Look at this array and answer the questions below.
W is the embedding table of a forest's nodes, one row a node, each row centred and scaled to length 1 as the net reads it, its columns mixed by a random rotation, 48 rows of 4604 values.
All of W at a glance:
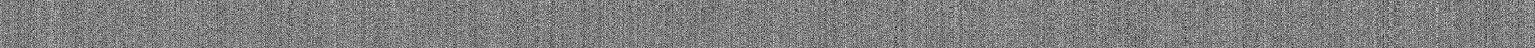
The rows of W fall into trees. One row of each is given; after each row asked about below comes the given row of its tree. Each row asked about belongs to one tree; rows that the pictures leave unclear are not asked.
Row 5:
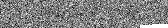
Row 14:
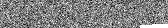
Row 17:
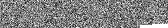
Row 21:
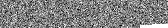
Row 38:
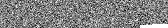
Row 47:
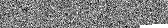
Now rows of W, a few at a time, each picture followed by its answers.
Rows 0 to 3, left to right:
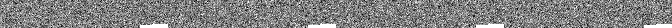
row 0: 38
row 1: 21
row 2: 21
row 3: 38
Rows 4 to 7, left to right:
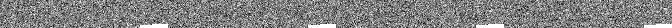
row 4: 21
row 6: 5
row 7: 17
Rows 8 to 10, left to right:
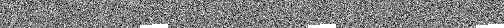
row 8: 21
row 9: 21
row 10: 21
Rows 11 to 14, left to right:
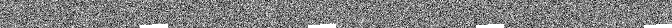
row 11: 47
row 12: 17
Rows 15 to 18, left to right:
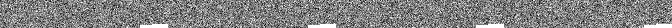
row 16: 47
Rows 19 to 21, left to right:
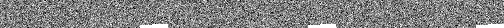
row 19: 14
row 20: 38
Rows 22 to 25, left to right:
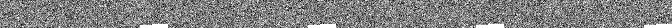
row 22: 47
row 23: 14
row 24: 21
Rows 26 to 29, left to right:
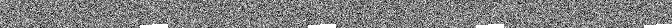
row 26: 38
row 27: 38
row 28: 14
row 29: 38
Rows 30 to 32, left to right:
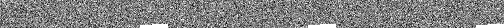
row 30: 17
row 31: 21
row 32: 17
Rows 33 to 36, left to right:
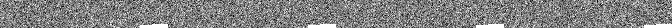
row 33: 14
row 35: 47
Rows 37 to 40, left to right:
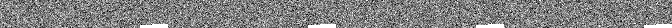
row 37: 38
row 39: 21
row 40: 38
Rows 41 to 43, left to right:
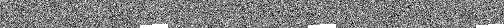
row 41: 17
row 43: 5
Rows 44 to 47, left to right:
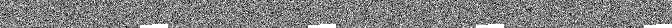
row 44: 47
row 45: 38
